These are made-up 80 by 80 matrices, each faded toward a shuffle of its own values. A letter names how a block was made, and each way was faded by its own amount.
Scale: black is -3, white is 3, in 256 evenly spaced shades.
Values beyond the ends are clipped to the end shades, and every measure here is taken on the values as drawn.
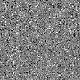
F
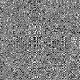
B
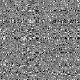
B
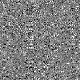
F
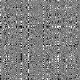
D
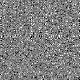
F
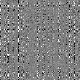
D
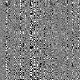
D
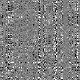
D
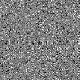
F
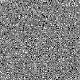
F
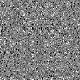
F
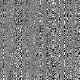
D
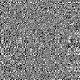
B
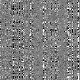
D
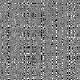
D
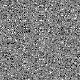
F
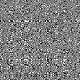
B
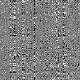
D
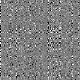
D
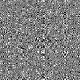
B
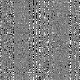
D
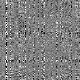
D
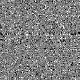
F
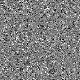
F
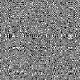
B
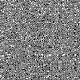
F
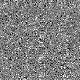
F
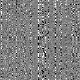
D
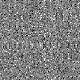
F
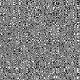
B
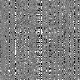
D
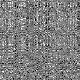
B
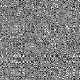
B
